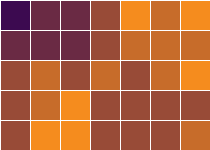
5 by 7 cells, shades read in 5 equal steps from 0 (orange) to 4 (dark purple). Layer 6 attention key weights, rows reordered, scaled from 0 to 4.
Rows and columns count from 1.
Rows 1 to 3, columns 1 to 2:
4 3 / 3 3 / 2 1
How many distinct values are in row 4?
3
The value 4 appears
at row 1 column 1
